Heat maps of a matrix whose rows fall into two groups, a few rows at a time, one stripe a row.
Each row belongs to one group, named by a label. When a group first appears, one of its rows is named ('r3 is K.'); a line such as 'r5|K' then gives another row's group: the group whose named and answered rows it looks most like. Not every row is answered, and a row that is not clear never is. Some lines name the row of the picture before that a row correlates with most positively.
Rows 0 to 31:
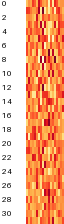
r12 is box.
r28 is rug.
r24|box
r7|rug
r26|rug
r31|rug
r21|box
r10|rug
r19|rug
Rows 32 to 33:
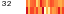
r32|rug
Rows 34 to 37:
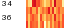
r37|box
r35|rug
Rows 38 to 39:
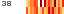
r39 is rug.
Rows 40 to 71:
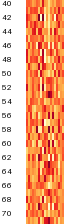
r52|box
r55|rug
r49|box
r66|box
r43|box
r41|box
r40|box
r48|box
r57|box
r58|rug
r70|box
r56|rug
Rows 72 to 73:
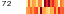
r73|box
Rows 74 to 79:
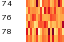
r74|rug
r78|rug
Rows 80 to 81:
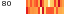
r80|box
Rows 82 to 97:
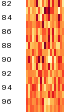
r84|rug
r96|box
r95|rug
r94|box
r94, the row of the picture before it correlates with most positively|80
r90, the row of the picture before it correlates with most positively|80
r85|box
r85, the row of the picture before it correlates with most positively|80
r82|rug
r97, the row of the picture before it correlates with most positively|80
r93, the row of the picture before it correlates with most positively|80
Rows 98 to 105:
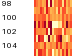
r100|box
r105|box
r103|rug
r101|box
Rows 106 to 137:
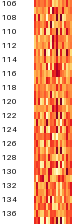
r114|rug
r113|rug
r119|box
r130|box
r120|rug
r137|rug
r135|box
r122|rug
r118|rug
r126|rug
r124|rug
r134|box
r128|box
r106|box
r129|rug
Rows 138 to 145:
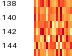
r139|rug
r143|rug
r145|rug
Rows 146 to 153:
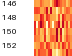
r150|rug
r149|box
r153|box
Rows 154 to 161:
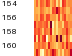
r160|box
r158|box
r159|rug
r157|box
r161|rug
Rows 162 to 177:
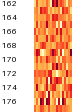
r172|box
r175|box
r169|rug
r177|rug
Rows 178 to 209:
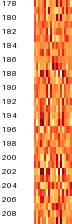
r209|rug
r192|box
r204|rug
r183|box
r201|rug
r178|rug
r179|box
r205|box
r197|box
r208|rug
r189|box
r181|box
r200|rug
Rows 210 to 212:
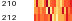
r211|box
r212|box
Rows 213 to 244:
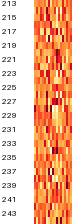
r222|rug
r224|box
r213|box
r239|rug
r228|box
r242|box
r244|rug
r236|box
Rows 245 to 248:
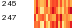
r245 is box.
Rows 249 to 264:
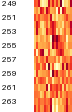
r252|rug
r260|box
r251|box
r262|rug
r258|box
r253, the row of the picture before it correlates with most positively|246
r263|box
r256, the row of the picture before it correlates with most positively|247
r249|rug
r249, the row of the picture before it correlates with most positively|248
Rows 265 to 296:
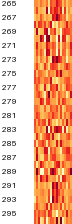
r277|rug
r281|rug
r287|rug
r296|rug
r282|box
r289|rug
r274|rug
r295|box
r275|rug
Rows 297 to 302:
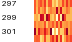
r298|rug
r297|box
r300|rug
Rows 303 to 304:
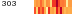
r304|rug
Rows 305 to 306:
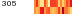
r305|rug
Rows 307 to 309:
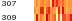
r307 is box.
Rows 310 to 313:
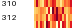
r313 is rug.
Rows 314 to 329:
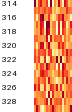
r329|rug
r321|box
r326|rug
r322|rug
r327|box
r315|box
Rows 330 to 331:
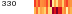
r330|box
